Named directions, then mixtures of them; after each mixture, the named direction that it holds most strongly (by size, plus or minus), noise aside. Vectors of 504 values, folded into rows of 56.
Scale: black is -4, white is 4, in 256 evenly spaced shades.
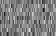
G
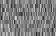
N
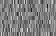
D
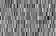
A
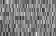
N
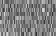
G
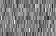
A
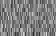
D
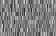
D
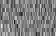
N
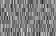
D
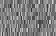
D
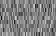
N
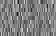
D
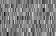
G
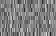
D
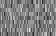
G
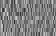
N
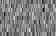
G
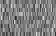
N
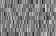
G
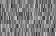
N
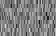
A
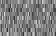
G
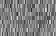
D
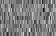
G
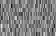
N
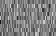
A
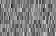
G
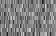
G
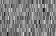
G
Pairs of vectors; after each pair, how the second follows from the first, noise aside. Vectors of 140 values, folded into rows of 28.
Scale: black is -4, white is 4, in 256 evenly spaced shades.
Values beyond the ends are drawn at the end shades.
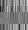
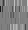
partly zeroed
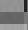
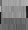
wrapped around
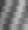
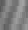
shrunk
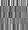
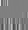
partly zeroed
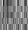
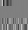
partly zeroed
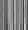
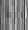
wrapped around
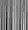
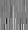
partly zeroed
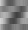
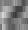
wrapped around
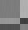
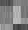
wrapped around
